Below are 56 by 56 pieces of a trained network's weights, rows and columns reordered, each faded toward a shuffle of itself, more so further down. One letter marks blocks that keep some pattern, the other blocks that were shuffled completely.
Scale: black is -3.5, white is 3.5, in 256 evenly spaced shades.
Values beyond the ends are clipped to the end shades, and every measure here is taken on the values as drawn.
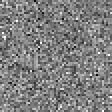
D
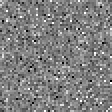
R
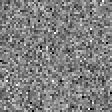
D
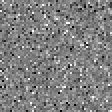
D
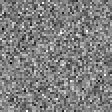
R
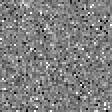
R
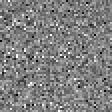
D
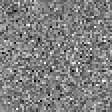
D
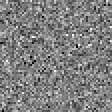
R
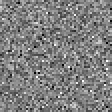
R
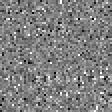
D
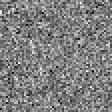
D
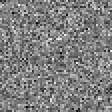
R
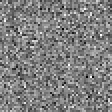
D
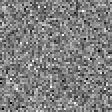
R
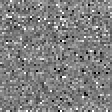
D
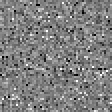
D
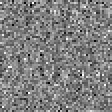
D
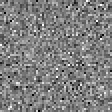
D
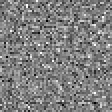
D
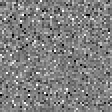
D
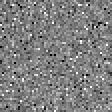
R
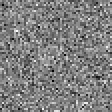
R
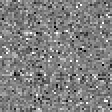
D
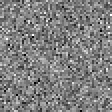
R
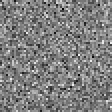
R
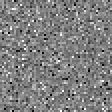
R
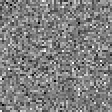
D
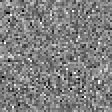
R
